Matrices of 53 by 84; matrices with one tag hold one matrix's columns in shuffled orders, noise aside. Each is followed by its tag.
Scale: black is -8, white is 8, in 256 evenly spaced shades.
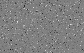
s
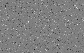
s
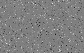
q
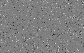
q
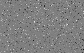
s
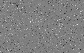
s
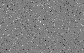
s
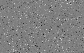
q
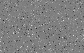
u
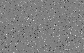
u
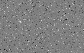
s
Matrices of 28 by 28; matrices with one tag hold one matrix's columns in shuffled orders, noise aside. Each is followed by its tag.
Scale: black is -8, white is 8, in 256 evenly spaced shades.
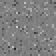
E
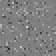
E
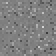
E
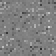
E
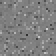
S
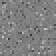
S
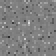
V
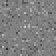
E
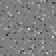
S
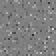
S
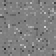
E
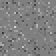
E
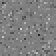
S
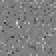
V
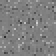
V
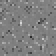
V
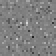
V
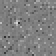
V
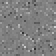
E
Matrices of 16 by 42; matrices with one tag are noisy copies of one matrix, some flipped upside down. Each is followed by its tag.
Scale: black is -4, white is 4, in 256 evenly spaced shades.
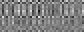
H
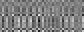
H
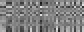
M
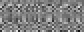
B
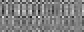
H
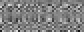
B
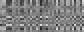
M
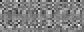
B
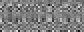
B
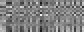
M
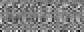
B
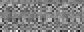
B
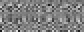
B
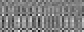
H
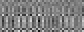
H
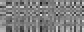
M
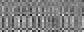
H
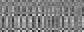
H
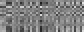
M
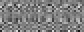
B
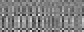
H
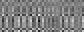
H
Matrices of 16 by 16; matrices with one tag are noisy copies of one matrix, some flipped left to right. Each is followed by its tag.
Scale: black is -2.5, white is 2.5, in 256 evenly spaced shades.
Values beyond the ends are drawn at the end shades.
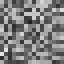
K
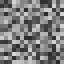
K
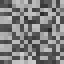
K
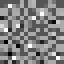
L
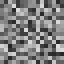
L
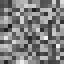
K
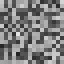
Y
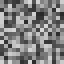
Y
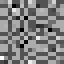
L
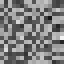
K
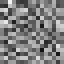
L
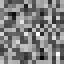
Y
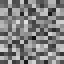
L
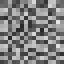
L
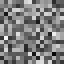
K
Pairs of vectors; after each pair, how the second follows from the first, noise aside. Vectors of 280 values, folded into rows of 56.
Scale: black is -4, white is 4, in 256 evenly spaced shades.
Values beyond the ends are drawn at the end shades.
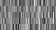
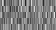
shuffled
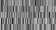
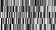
scaled up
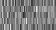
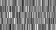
shuffled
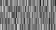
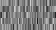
shuffled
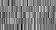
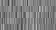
shrunk
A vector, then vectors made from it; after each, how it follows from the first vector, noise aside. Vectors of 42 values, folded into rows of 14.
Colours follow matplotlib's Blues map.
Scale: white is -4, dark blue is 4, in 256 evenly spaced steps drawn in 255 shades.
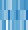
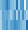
wrapped around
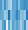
copied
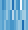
wrapped around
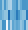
copied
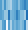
copied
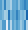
copied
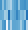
copied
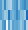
copied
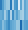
wrapped around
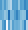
copied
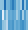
wrapped around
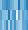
wrapped around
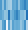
copied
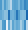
copied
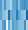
copied
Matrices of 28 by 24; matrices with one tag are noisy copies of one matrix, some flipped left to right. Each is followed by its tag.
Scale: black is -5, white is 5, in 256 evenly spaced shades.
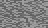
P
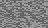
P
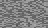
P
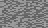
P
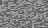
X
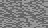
P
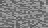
X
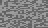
X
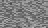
P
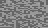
X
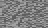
P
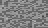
X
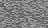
P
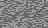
P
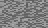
P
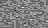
X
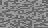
X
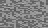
X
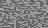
X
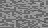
X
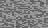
X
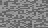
X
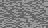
P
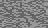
P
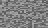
X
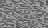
X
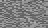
P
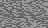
P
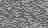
P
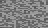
X
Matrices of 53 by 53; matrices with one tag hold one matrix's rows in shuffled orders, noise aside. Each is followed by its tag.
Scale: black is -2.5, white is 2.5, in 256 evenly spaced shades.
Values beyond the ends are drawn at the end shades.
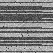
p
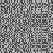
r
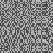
r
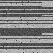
p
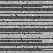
p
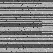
p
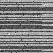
p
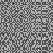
r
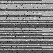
p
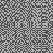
r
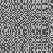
r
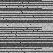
p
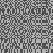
r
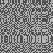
r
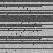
p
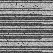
p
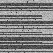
p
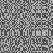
r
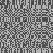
r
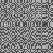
r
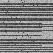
p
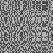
r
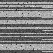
p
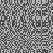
r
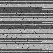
p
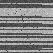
p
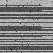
p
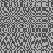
r
